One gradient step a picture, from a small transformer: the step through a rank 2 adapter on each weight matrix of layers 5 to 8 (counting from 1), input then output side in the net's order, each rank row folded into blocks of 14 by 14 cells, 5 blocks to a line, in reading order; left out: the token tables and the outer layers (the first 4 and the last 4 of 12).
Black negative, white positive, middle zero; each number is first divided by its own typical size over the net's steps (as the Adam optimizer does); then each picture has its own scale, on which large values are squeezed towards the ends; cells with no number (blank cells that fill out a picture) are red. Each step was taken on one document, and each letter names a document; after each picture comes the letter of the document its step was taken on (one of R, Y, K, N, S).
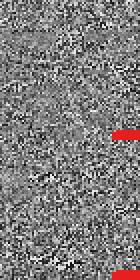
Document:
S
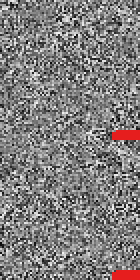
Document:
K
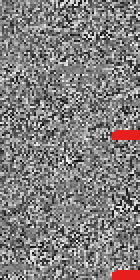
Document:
S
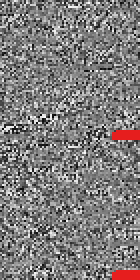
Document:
K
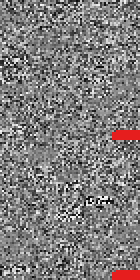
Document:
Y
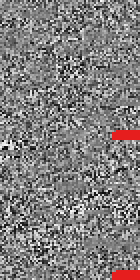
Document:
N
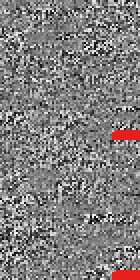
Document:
S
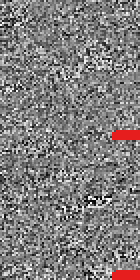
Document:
K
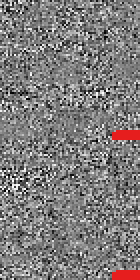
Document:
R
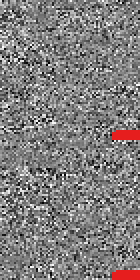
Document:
R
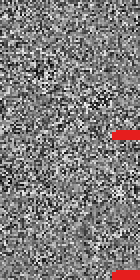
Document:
Y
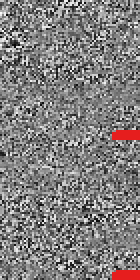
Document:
S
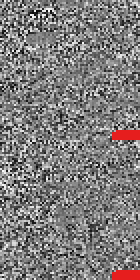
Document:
S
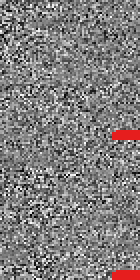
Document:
R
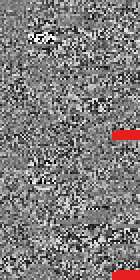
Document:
N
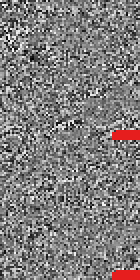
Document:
K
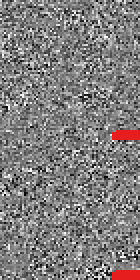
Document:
R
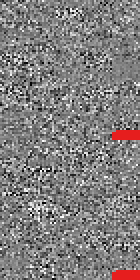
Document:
R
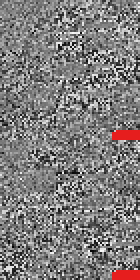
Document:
N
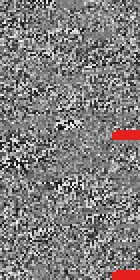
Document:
N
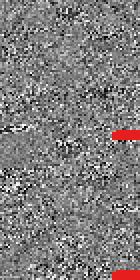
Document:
R
